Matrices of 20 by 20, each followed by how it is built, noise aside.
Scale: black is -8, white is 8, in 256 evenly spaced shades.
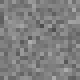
noise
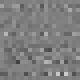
uneven rows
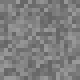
noise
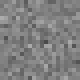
noise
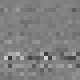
uneven rows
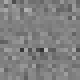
uneven rows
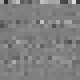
uneven rows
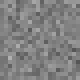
noise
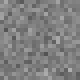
noise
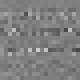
uneven rows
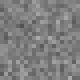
noise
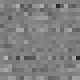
uneven rows
